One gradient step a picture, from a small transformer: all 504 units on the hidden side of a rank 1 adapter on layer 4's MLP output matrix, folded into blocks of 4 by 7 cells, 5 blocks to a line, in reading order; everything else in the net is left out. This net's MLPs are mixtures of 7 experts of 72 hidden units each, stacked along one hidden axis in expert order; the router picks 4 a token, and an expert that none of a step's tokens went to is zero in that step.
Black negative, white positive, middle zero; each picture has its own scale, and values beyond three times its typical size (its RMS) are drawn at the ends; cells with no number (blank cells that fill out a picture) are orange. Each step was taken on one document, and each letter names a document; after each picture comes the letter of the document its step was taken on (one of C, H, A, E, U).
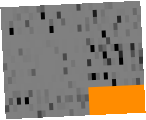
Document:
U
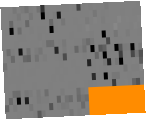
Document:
U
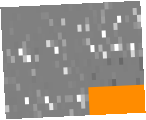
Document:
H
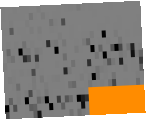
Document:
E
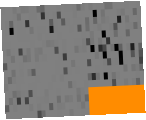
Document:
U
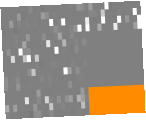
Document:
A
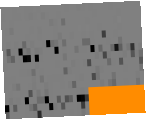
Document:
E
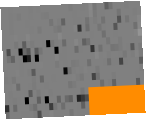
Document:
H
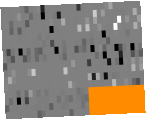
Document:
U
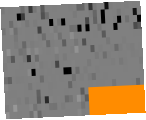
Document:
A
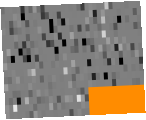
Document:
A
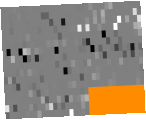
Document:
H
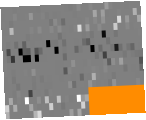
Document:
E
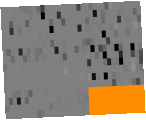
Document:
U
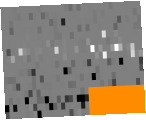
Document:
E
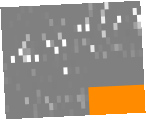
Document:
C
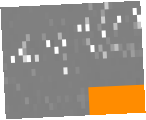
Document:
C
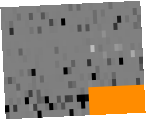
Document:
E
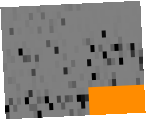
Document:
E
